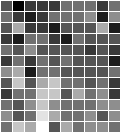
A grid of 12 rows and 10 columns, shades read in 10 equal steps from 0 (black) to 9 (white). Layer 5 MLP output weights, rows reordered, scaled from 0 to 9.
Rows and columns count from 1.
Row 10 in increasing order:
3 4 4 4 4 5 5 5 5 7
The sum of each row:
27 32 30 27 31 29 36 43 44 46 47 53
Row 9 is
2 4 4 7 7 3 6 4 5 2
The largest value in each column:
5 7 6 9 7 6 6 5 6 5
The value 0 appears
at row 1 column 2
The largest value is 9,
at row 12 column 4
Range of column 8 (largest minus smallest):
3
